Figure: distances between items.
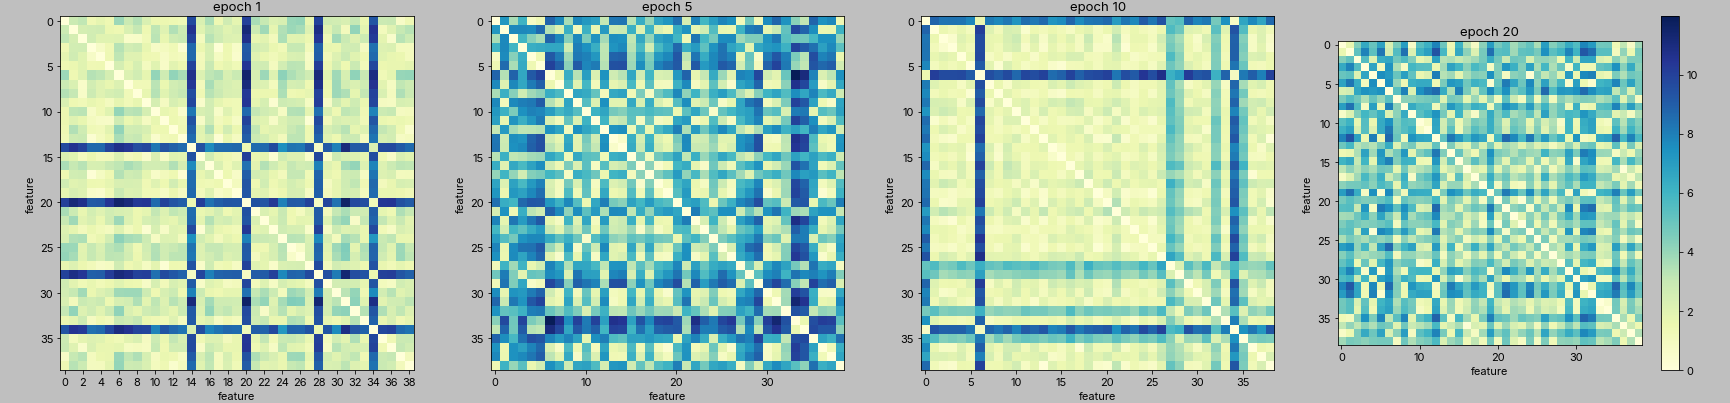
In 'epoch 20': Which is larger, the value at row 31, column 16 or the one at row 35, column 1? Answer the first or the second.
the first
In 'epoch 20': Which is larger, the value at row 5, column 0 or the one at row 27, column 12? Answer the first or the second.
the first
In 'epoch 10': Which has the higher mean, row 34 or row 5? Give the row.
34
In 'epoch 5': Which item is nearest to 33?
34
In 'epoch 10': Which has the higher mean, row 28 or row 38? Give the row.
28
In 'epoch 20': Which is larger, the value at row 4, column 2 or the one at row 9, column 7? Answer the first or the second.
the second
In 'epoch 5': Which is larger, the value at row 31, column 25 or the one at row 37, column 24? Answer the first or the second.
the second
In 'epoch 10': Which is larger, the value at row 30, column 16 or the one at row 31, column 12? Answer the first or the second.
the first
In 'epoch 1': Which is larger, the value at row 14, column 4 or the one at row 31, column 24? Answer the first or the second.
the first
